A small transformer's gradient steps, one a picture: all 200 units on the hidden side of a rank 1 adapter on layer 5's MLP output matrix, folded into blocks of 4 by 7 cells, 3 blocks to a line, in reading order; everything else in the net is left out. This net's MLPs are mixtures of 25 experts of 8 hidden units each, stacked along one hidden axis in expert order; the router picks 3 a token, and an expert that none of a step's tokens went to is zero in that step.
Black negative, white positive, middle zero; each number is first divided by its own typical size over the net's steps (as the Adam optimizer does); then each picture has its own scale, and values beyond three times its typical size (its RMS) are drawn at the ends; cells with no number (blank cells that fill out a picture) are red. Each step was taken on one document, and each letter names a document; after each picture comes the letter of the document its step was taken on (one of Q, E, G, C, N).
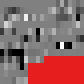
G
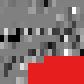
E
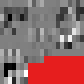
G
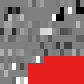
G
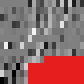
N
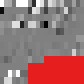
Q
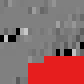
E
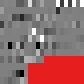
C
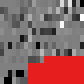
N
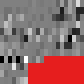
G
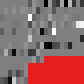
C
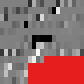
G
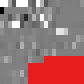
Q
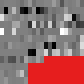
N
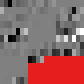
E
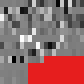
N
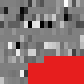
N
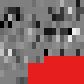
G
